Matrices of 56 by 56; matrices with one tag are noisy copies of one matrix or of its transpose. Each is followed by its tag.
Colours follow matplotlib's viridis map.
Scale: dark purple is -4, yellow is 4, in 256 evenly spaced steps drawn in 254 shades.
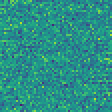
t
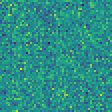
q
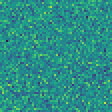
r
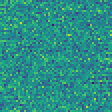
t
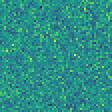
r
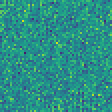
t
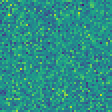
q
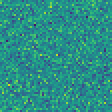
r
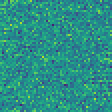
t
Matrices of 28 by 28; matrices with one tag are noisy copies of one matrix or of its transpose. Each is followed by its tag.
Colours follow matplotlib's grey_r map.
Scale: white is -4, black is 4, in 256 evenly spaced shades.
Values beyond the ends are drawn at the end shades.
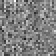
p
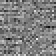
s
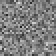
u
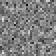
u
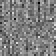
s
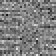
s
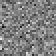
u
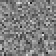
u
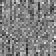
s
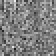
p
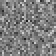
u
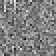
p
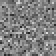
u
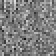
p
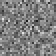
u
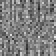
s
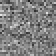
p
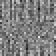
s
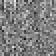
p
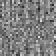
s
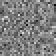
u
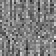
s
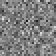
u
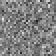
u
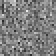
p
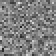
u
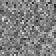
u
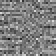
s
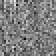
p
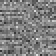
s
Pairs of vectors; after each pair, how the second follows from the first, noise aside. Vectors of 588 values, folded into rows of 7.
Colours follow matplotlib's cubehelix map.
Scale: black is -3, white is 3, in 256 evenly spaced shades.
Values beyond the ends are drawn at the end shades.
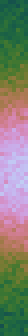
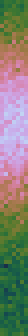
wrapped around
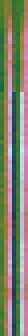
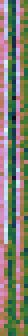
reversed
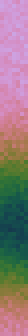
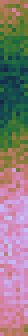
wrapped around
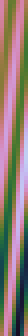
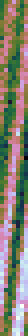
negated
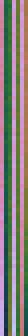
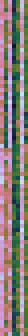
wrapped around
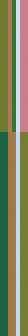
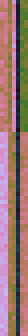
negated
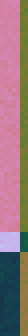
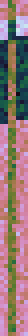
wrapped around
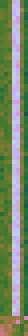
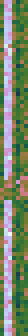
wrapped around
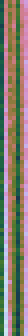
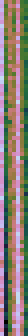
negated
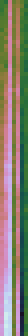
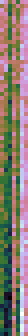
negated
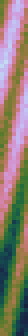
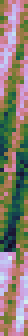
wrapped around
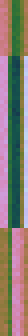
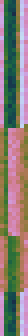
wrapped around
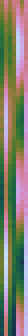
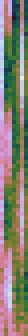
reversed
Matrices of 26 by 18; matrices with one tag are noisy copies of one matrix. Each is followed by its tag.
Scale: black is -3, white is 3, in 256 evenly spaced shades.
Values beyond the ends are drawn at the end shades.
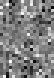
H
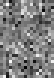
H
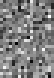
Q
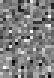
Q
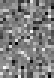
Q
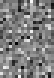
Q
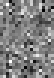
H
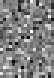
Q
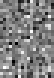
Q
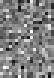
Q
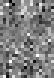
H
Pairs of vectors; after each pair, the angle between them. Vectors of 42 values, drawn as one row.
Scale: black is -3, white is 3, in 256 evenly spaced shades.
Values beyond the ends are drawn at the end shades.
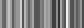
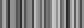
nearly opposite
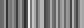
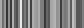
partly aligned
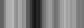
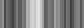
nearly opposite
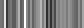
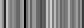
nearly opposite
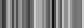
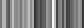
nearly opposite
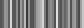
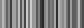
nearly opposite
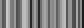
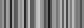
orthogonal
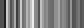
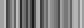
nearly opposite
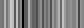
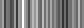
nearly opposite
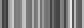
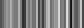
partly opposed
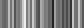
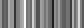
nearly parallel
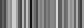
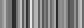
nearly opposite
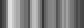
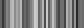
partly aligned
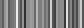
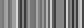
nearly parallel
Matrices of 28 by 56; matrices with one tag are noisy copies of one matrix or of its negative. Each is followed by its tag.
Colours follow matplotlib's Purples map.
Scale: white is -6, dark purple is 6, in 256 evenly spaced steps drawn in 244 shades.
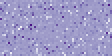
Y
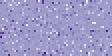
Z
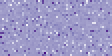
Z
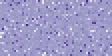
Z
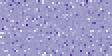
Z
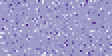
Z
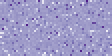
Z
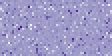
Y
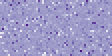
Z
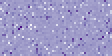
Y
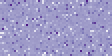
Z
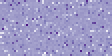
Z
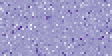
Y
